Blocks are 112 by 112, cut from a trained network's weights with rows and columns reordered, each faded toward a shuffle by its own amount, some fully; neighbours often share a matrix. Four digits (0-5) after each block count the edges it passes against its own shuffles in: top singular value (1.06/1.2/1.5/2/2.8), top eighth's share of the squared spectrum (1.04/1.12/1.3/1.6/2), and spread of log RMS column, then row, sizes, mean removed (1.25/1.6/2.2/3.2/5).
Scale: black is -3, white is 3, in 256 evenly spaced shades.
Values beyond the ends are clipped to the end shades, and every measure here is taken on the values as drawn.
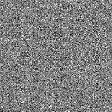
3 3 2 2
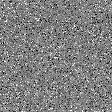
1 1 0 0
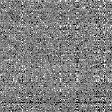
4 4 3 2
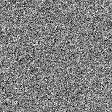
0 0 0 0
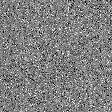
1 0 0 0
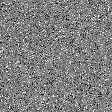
0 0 0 0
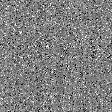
2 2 0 2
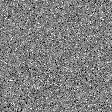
0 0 0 0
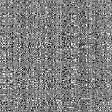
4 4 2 4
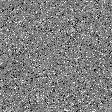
0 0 0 0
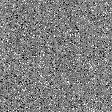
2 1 0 1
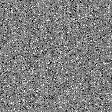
2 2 0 1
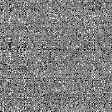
3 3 3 2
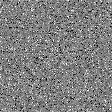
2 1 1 0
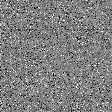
2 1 1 0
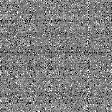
3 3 3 1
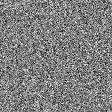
1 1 0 0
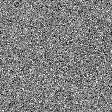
1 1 0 0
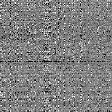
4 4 4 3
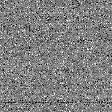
2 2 2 1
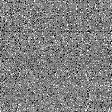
2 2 2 1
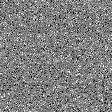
1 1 1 0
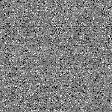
2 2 2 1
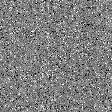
2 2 0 1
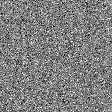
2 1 0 0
